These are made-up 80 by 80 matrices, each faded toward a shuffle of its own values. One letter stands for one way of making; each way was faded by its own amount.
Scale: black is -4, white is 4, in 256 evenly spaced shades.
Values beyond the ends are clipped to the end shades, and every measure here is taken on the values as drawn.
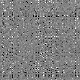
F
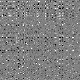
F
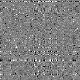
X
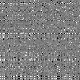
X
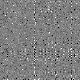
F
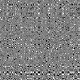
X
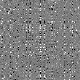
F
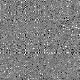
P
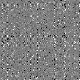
F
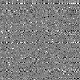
X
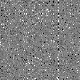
P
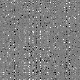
F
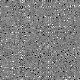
P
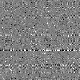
X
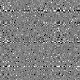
X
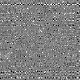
X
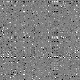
F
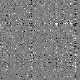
F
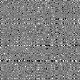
X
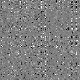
F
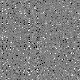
P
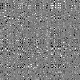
F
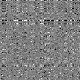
X
